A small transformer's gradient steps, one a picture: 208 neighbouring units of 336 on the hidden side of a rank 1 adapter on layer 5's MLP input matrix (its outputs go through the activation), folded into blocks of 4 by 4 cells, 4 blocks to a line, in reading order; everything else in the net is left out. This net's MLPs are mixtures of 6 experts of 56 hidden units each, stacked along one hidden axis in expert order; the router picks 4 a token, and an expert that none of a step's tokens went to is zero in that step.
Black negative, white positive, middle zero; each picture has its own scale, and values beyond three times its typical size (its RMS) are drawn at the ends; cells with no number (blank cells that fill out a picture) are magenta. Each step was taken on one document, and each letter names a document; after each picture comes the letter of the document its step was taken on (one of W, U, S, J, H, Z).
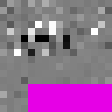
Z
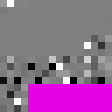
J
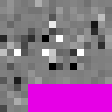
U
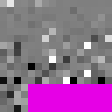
J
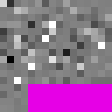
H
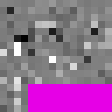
U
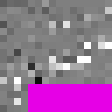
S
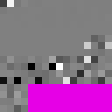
J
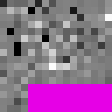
S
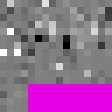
Z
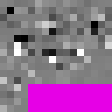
U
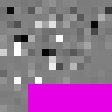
U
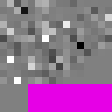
H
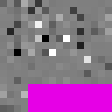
S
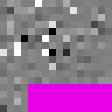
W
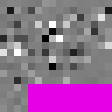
U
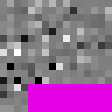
W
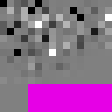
S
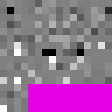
U
